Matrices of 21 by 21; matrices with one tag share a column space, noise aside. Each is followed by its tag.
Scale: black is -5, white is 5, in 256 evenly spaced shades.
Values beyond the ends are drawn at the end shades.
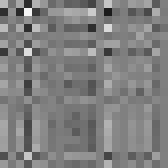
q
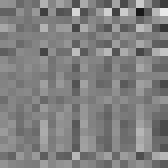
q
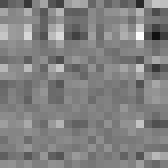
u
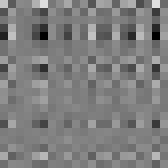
u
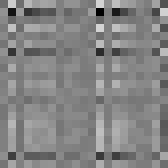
q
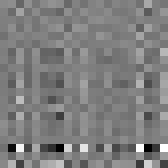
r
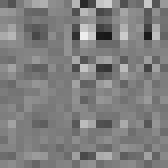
u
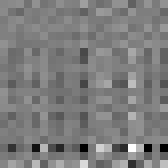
r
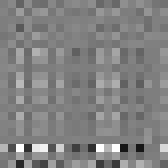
r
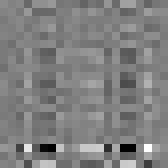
r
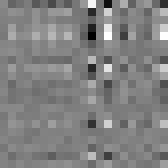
u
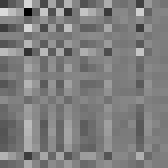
q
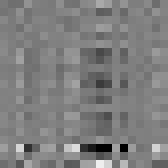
r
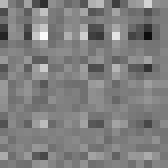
u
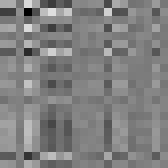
q
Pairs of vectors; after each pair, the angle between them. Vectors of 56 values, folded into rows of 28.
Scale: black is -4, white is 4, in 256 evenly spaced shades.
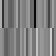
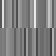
nearly opposite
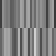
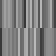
partly aligned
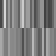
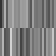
partly aligned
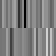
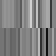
orthogonal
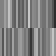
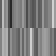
partly opposed
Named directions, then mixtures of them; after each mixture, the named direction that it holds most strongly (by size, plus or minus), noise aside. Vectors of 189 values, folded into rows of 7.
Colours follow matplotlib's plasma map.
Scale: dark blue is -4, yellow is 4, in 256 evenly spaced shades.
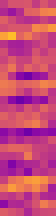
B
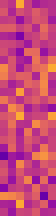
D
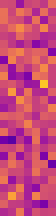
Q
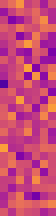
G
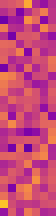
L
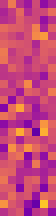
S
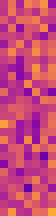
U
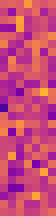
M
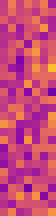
U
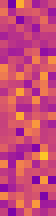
D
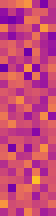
L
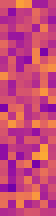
D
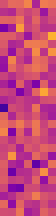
M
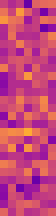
L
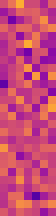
G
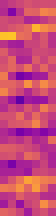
B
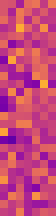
Q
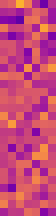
L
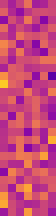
L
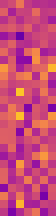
D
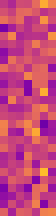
S
